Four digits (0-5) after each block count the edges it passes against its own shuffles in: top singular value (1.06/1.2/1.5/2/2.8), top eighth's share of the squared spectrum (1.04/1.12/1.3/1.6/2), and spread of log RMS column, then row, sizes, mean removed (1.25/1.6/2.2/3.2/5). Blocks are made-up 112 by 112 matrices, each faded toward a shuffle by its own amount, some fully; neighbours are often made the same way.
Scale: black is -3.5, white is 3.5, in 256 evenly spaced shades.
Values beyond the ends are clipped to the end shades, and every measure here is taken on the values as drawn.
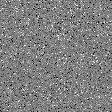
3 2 0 1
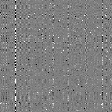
5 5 3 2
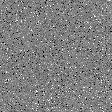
2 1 0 0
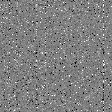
3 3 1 1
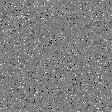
0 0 0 0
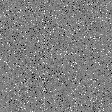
3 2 1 0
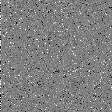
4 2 1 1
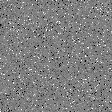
0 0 0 0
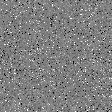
3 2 1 0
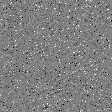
2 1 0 0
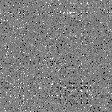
4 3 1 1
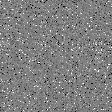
3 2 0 0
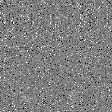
4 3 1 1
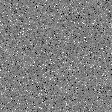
0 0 0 0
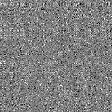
4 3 2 2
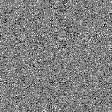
4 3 2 1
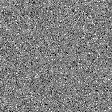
3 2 0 1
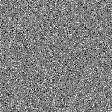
3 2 0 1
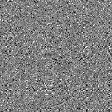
4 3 2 2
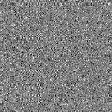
4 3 2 2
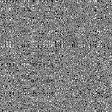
4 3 2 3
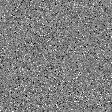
2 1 0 0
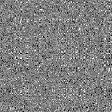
4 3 2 2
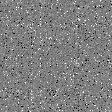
2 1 1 1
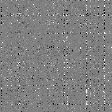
3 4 3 3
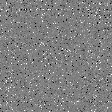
2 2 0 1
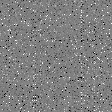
2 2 1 1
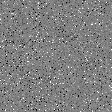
1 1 1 0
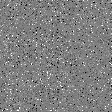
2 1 1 1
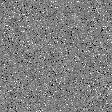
2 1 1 0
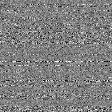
2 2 0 4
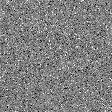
0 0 0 0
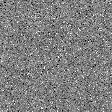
0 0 0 0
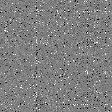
4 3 2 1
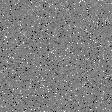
0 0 0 0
